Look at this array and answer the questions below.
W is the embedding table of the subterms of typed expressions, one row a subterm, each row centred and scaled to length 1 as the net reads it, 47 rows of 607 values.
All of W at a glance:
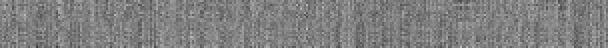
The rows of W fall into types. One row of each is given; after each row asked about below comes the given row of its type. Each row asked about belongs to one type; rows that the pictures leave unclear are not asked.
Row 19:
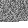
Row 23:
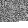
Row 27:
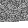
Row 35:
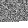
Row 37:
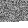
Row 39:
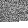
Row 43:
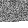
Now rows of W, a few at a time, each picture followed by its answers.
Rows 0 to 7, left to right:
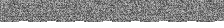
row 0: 19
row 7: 19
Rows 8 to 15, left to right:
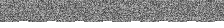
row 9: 19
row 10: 37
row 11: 27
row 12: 27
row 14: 43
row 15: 43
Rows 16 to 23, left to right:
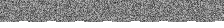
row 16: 37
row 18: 35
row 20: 43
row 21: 35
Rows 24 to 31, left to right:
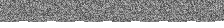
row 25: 23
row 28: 39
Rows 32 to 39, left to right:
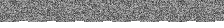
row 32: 27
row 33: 43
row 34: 39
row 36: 27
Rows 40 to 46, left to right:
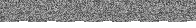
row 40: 39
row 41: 39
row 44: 23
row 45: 39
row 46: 27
